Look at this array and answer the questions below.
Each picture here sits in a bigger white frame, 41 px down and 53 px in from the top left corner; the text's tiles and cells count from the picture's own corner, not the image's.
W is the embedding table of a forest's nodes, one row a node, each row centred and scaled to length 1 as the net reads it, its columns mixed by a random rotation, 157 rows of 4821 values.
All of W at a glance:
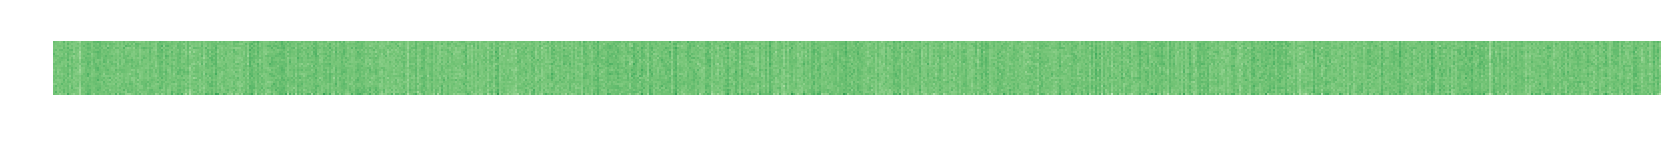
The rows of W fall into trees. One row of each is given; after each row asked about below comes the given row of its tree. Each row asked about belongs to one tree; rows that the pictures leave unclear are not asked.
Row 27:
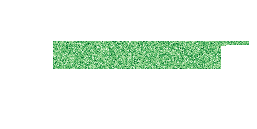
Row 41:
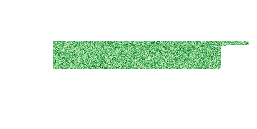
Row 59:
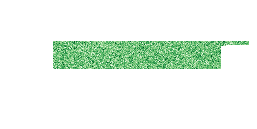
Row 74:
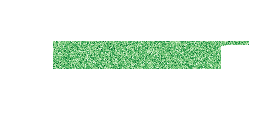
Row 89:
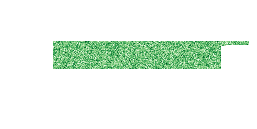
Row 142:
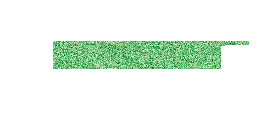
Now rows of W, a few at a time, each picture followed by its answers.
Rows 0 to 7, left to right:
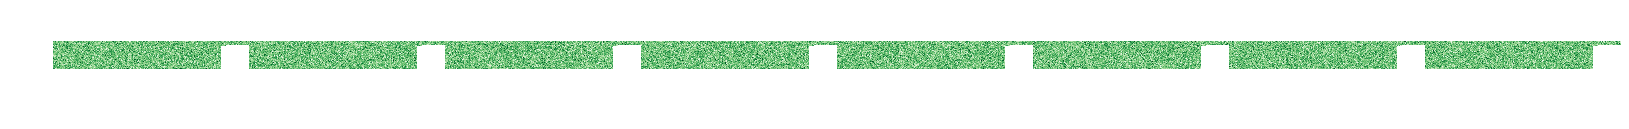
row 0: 27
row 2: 142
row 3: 27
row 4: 74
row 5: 41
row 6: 74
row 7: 41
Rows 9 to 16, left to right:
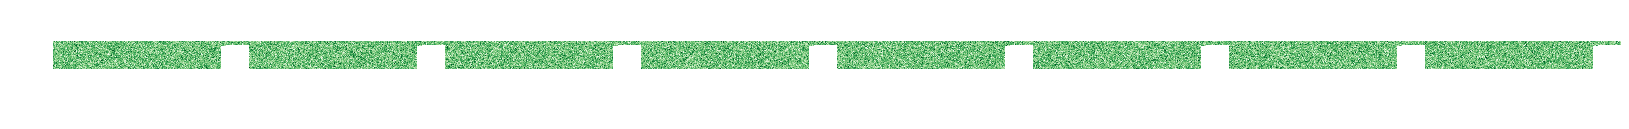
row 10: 59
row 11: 27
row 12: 142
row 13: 59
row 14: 74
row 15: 41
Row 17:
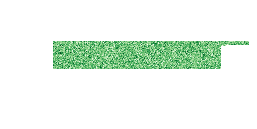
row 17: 41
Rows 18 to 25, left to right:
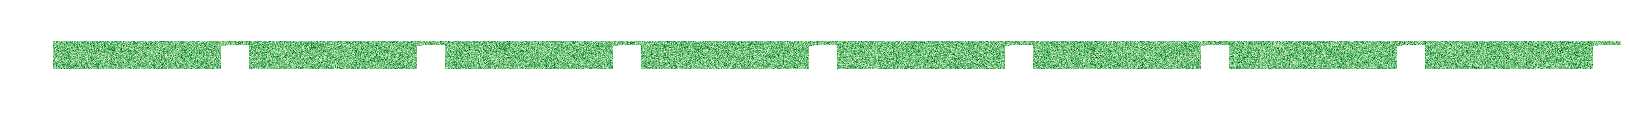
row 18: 74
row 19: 41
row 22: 27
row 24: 59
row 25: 41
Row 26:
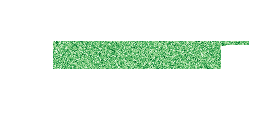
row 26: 74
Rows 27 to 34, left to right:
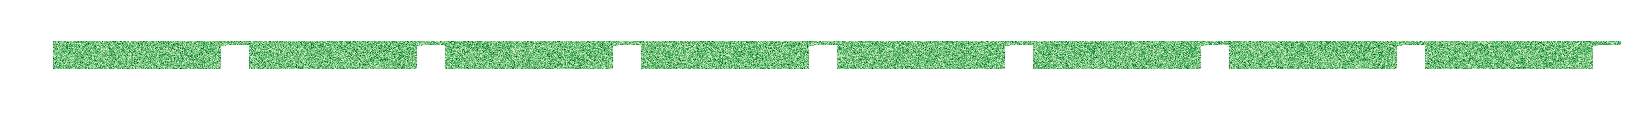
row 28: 41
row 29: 89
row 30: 27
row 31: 27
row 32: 74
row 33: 41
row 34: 142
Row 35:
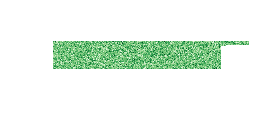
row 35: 27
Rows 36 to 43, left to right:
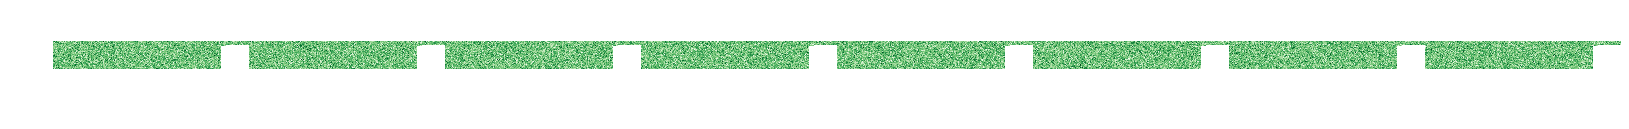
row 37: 74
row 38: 74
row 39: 27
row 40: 89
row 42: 41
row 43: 89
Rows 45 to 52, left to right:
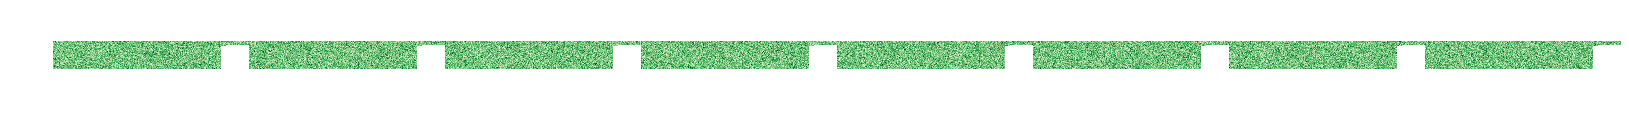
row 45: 27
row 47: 41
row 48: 41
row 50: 89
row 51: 59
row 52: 74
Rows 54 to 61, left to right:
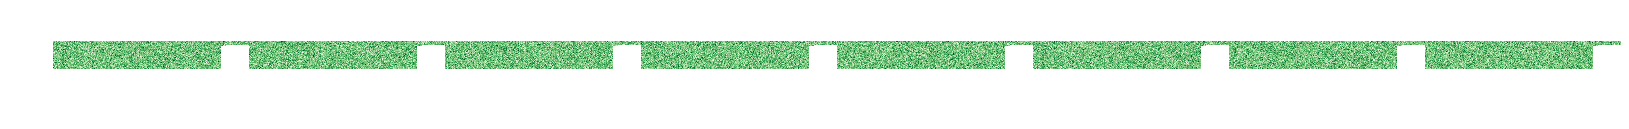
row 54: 59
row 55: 89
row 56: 74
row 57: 41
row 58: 27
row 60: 89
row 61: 74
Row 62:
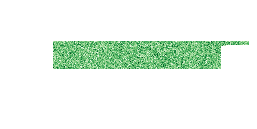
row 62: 59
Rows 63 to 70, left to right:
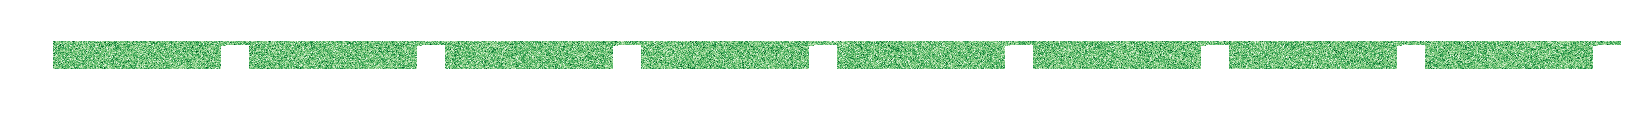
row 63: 41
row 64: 41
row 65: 59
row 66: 41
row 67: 74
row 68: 41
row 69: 41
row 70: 74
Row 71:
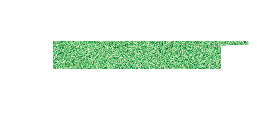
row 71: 41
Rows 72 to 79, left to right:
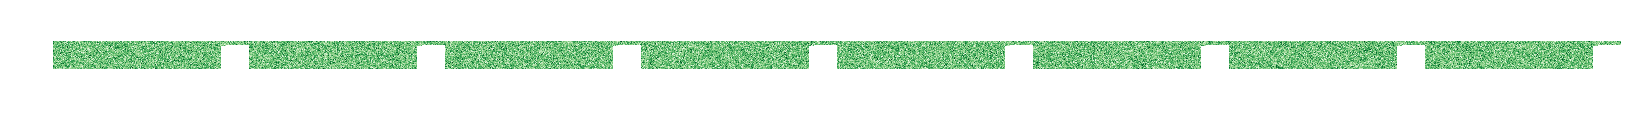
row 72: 41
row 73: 27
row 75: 59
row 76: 74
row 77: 74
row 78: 41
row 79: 89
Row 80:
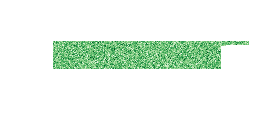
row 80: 74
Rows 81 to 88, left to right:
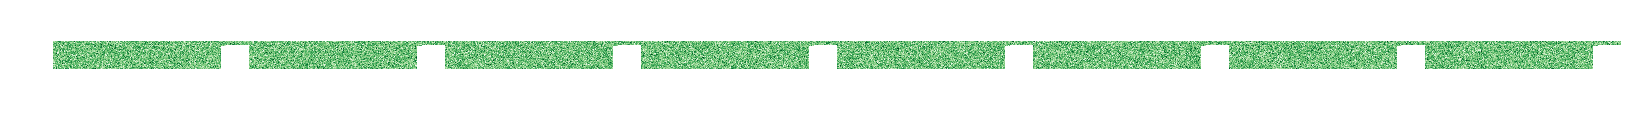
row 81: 142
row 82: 27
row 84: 74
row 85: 74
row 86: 74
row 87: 142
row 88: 27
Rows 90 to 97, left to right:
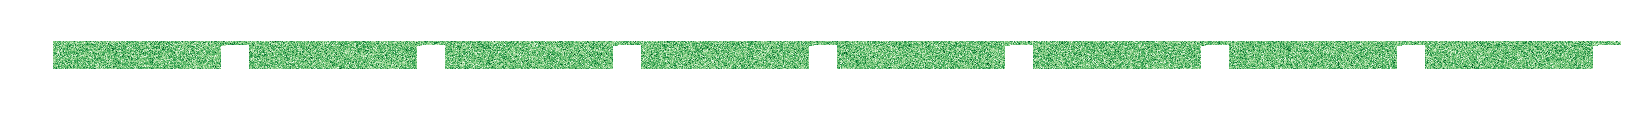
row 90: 142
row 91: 74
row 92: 89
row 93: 74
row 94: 41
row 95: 74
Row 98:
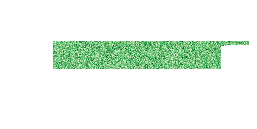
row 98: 74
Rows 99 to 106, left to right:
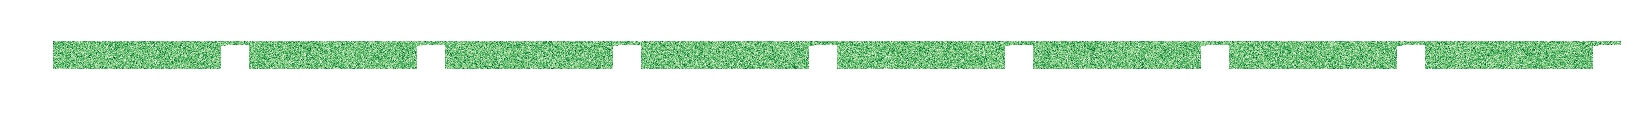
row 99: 41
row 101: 41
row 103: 142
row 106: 59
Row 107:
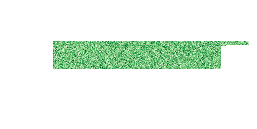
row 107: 41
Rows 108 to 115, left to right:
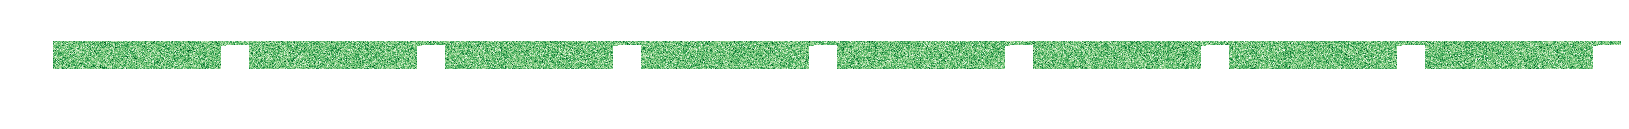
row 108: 41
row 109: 142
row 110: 27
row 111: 27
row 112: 89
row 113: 41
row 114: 27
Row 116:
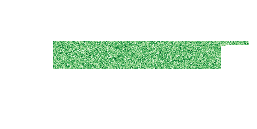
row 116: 41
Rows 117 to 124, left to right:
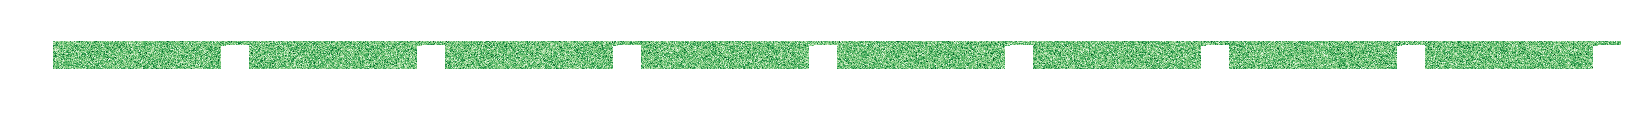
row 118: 142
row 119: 74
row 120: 41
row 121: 27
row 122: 27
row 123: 59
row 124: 89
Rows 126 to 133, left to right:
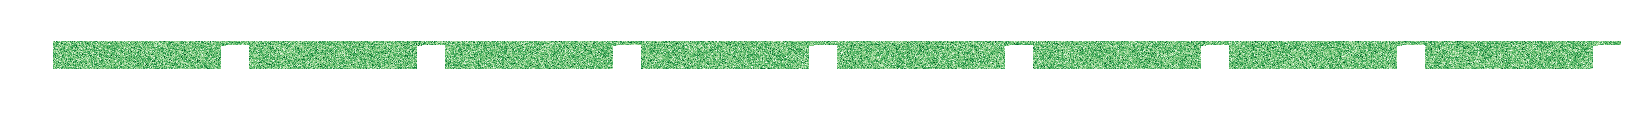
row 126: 74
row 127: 59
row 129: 27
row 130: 142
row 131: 59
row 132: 74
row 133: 89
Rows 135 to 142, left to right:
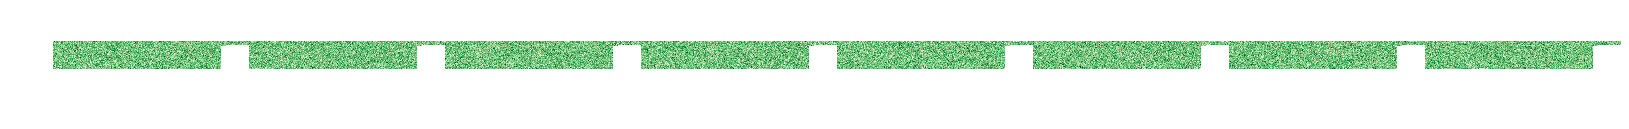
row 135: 74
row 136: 41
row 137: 59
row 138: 89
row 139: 41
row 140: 41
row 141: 74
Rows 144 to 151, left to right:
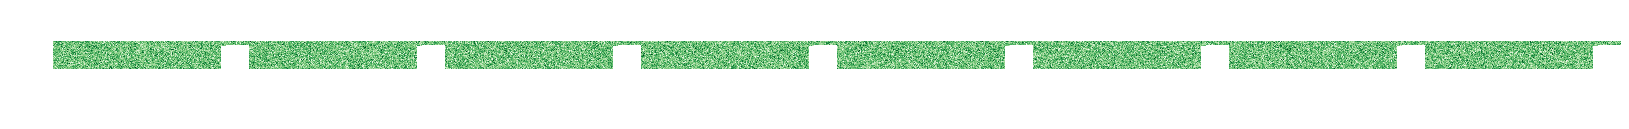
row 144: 89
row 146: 74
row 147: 74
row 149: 27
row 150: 74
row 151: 27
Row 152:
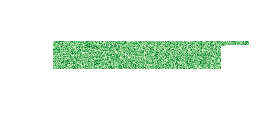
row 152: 89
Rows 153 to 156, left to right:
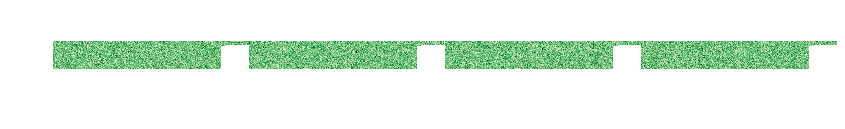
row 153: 74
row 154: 41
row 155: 89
